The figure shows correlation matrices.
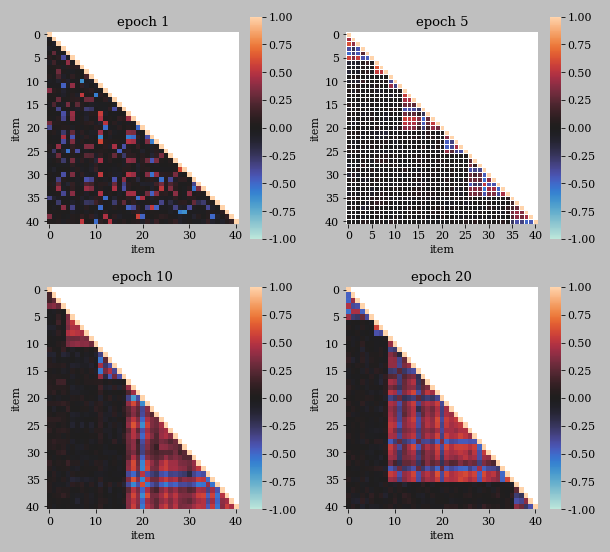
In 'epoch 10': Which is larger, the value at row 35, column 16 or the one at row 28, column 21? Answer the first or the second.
the second
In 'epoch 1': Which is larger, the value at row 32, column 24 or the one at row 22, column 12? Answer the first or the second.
the first
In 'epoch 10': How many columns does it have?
41
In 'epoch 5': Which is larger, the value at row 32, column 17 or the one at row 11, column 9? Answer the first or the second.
the second
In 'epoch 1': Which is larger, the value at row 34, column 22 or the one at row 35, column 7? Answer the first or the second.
the second
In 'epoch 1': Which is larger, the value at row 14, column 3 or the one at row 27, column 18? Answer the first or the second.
the second
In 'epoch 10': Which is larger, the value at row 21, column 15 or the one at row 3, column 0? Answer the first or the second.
the second
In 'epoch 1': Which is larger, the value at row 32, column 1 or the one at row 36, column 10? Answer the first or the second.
the second
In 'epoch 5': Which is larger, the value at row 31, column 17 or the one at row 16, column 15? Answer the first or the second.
the first
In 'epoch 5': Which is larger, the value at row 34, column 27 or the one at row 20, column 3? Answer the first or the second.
the first
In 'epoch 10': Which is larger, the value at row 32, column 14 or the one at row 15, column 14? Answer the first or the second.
the first
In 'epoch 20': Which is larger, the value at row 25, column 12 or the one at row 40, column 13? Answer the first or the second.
the first
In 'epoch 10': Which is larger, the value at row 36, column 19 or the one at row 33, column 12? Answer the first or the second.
the second
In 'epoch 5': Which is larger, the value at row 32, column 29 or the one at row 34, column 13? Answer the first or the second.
the first
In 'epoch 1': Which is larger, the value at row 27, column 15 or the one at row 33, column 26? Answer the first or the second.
the second
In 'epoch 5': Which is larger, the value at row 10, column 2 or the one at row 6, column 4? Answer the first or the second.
the second
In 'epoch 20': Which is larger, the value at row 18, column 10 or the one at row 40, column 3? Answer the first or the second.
the first
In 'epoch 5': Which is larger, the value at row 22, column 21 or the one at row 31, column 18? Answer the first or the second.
the first
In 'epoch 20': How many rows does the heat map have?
41
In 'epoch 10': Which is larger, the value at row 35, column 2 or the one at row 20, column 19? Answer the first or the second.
the first
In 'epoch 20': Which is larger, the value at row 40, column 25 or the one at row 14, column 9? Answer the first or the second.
the second
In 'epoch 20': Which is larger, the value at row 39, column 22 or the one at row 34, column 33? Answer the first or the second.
the first
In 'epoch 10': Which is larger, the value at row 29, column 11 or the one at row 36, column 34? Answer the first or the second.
the second
